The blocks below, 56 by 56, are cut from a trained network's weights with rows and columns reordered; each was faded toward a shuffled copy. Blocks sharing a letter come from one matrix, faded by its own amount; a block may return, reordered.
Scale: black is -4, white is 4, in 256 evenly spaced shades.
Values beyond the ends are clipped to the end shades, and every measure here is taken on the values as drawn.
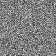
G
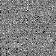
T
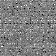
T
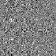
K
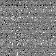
T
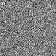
G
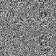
K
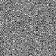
K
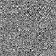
K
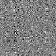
K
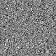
G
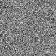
G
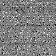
T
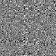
K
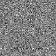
K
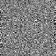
K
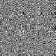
K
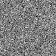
G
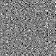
K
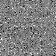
T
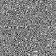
K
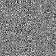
K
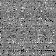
T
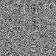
K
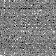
T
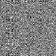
K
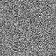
G
